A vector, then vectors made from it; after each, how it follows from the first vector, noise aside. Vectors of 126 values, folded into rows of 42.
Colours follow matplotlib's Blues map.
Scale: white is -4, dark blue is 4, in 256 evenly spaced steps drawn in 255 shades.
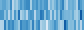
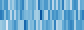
wrapped around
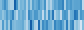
wrapped around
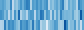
copied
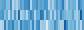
copied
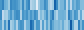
wrapped around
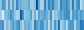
wrapped around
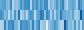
copied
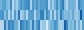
copied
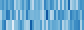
wrapped around
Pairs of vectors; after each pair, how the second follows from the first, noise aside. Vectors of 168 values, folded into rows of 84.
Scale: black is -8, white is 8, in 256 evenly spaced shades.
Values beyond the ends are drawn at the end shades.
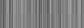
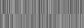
sign-scrambled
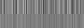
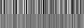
scaled up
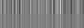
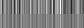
scaled up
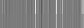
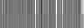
scaled up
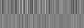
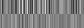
scaled up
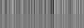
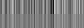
scaled up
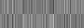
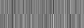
sign-scrambled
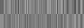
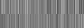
sign-scrambled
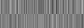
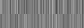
sign-scrambled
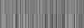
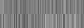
sign-scrambled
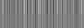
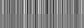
scaled up
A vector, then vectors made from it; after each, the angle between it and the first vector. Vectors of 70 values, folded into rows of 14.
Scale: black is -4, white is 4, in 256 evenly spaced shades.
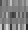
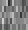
partly opposed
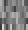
partly opposed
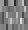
orthogonal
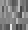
partly opposed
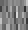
partly aligned
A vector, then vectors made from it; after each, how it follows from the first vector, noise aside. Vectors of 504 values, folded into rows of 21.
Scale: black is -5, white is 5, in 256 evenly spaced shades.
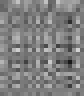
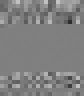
partly zeroed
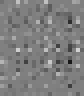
partly zeroed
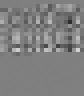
partly zeroed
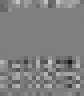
partly zeroed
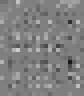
partly zeroed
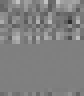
partly zeroed
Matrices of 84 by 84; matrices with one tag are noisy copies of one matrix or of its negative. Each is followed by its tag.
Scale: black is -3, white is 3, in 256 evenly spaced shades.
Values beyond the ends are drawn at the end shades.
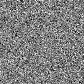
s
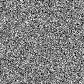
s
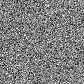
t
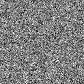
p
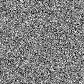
s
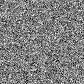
p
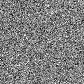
t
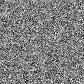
p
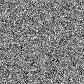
p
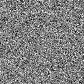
s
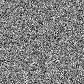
p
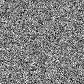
p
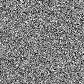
s
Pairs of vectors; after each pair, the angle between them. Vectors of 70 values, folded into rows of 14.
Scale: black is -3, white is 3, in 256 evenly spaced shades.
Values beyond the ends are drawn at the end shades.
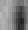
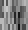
partly aligned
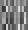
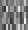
nearly parallel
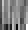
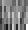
nearly parallel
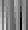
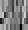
partly aligned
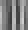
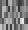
orthogonal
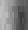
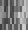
partly opposed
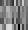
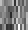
nearly opposite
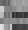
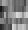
nearly opposite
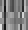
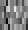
orthogonal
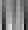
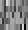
partly aligned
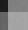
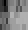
nearly parallel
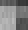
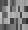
orthogonal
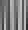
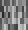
partly aligned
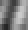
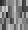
orthogonal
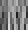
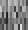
partly aligned
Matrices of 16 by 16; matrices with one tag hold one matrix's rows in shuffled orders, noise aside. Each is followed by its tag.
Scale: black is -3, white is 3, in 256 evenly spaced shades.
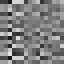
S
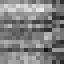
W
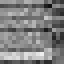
W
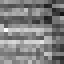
W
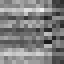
W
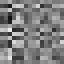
S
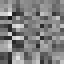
S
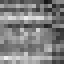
W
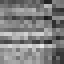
W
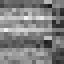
W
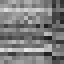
W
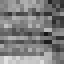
W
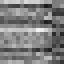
W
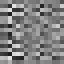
S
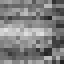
W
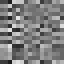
S
